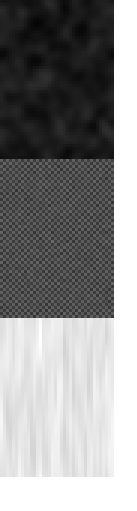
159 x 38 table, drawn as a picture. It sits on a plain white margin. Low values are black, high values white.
It is made of 3 by 1 panels. Panel 1,1: very low, blotchy, faint in contrast. Panel 2,1: low, checkered. Panel 3,1: very high, streaked downward, faint in contrast.
